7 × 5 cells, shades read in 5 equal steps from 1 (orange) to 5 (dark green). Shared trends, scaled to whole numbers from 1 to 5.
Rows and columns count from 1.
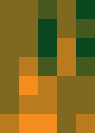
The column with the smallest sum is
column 2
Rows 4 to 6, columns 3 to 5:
4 2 4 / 2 3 3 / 2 3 3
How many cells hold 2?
8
